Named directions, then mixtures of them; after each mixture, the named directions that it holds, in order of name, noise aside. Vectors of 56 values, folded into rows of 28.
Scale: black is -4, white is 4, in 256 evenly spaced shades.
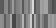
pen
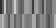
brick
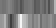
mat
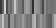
brick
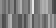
brick, mat, pen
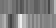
mat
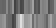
mat, pen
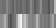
mat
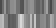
brick, mat, pen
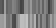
brick, mat, pen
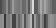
pen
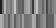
brick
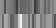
brick, mat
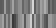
pen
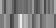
brick, mat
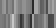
brick, mat, pen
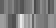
mat, pen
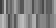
brick, mat
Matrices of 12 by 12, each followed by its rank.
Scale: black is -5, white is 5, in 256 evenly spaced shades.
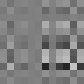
one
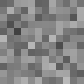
full rank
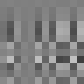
one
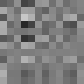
two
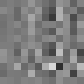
two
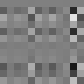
one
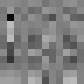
two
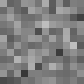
full rank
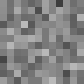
full rank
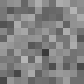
full rank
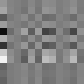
one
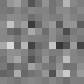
two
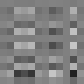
one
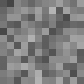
full rank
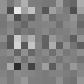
two
